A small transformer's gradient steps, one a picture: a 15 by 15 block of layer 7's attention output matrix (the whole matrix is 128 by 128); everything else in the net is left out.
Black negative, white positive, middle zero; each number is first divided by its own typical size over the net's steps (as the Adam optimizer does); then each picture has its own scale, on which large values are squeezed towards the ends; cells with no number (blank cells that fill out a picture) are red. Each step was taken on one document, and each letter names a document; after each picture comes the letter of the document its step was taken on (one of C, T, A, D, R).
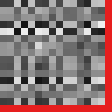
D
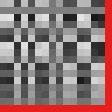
D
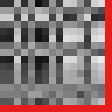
D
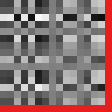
D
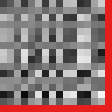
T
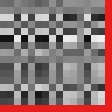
D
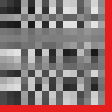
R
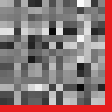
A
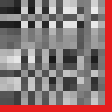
R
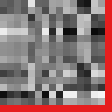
T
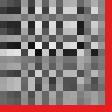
R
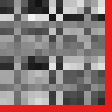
A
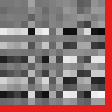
T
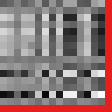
T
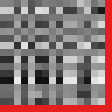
D
